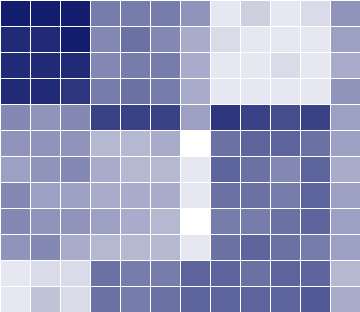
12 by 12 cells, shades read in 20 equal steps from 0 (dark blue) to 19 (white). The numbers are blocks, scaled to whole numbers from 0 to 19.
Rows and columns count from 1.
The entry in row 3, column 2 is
1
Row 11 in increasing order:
6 6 6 6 7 7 8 8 13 16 16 17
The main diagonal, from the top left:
0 1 1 8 3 12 17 7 8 7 6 12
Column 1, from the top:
0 1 1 1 9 10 11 9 9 10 17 17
